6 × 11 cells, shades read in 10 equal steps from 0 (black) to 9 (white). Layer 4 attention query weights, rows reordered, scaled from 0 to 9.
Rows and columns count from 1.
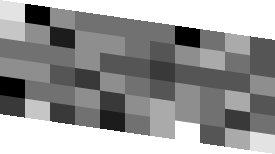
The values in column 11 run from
3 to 8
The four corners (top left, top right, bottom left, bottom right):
8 3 2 8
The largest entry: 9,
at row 6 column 8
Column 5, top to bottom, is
4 5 3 5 2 1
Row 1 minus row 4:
3 -5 2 2 -1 0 1 -5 0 0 0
